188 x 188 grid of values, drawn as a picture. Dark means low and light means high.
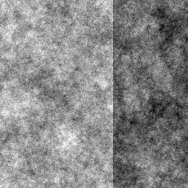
Stripes: none. Seam: vertical, 60% of the way across, the left part higher. Histogram: bell-shaped.
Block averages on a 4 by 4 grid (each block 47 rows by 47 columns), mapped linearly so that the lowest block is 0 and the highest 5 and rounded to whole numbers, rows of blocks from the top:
5420 / 4431 / 4420 / 4422
